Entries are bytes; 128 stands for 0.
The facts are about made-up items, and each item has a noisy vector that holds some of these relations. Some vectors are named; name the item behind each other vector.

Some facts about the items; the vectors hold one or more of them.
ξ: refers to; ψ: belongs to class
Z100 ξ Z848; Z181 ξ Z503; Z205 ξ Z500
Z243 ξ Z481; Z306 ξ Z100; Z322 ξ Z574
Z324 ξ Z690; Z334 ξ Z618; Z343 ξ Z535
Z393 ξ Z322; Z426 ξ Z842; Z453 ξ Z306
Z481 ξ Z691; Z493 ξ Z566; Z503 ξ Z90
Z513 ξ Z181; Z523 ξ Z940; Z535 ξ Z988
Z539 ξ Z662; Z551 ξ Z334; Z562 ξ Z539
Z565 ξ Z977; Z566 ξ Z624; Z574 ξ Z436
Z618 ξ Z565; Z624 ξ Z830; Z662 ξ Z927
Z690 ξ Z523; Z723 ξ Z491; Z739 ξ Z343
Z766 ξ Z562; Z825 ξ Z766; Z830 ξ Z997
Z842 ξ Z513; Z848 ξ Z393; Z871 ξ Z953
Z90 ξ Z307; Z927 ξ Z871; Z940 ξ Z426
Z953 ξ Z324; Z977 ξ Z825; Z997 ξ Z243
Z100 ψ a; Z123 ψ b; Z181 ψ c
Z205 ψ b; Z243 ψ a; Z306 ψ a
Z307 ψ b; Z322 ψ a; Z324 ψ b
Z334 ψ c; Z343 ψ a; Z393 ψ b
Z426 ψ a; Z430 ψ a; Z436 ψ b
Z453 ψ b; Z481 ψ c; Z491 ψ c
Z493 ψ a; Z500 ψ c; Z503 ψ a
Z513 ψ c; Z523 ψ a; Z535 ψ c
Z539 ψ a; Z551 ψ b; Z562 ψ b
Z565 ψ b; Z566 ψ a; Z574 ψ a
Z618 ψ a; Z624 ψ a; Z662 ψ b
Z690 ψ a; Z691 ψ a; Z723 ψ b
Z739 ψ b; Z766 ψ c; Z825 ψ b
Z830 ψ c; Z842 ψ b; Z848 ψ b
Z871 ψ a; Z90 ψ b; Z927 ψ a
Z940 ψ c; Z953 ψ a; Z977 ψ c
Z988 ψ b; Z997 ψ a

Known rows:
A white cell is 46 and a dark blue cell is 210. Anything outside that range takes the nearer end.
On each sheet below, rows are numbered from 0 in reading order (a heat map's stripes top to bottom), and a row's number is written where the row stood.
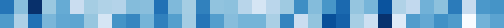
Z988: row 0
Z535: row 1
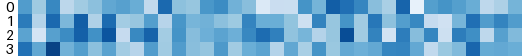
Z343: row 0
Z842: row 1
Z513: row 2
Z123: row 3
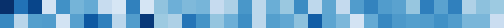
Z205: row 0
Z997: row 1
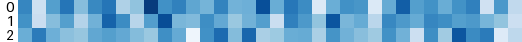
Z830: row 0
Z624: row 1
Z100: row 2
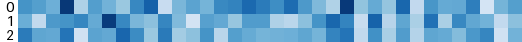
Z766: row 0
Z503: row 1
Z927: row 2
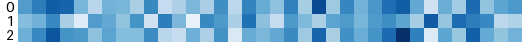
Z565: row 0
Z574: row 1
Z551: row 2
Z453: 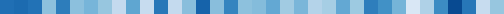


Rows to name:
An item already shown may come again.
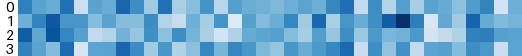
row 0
Z927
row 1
Z551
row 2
Z324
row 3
Z539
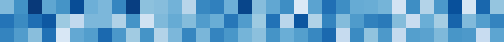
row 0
Z491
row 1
Z825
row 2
Z539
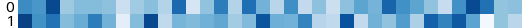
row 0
Z393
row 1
Z500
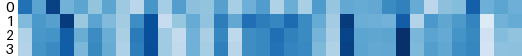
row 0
Z123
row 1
Z977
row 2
Z334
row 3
Z334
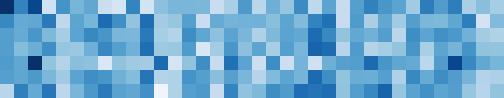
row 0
Z205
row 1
Z871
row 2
Z430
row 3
Z690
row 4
Z436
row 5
Z430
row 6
Z618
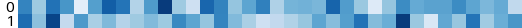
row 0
Z691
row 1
Z739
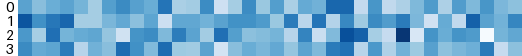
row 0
Z523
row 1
Z562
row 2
Z535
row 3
Z953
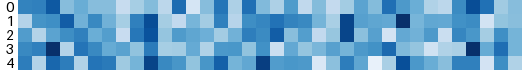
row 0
Z848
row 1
Z334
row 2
Z940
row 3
Z723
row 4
Z481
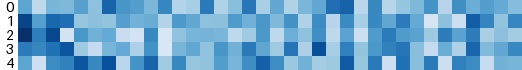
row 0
Z426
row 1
Z662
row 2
Z205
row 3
Z825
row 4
Z181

